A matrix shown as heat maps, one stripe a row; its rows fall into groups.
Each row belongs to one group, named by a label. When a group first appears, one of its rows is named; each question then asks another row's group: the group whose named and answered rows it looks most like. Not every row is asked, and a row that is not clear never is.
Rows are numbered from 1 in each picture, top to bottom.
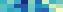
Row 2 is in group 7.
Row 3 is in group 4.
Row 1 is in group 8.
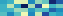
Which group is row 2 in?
8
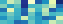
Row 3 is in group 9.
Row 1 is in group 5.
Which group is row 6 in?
7
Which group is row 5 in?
4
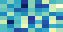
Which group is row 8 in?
7
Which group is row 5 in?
5
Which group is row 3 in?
7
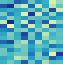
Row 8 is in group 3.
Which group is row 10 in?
8
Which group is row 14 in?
5
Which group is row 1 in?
7
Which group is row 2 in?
3
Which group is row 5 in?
9
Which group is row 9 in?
8
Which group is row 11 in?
3
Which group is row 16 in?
8
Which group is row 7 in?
9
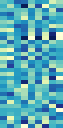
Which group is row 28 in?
4
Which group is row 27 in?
5
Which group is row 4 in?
3
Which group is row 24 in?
3
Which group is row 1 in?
7
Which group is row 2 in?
8
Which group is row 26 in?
9
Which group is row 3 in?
5
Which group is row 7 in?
7
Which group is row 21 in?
8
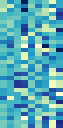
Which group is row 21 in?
7
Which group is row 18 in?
5
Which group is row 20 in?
3
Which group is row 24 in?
4
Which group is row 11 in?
3
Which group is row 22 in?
7
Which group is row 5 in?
5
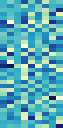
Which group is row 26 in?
3
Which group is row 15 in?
8
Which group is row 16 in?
9
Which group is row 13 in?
9
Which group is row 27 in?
9
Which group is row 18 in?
4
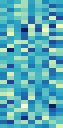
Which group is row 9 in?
9
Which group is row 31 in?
3
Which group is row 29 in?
9
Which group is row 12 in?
9
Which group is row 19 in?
9
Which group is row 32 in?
4
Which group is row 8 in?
8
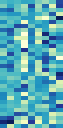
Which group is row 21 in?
4
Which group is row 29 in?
7
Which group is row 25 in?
9
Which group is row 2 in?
5
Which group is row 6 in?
4
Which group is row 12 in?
4
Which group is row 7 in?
7
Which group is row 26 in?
4
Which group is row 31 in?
3
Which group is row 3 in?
3
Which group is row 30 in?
3
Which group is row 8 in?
3
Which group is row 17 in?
3
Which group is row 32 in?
9
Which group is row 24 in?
4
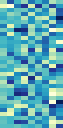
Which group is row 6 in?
5
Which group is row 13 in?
5
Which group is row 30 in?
5
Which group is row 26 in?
5
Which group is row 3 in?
5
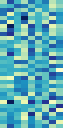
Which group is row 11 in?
5
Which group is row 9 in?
3
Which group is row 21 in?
7
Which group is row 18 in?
4
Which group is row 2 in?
7
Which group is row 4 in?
9
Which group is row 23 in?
7
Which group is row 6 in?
9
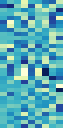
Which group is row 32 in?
8
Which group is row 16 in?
8
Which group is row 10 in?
5
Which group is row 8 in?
3
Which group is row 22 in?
4
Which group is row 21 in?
8
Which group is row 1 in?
4
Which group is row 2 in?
3
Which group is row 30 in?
7
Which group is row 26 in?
4
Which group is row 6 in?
9
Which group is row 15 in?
9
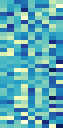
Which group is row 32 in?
5
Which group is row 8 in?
3
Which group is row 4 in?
3
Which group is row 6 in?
8
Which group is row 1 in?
7
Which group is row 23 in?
5
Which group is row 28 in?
7
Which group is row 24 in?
5
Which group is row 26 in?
3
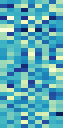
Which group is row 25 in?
9
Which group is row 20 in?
4
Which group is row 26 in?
7
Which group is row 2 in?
3
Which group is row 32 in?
8
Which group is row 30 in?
8
